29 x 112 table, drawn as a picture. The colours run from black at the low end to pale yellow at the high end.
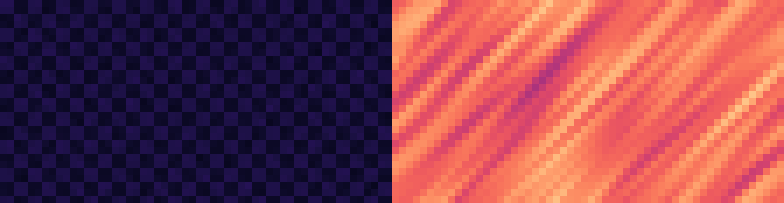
It is made of 1 by 2 panels. Panel 1,1: very low, checkered, faint in contrast. Panel 1,2: high, slanting up to the right.
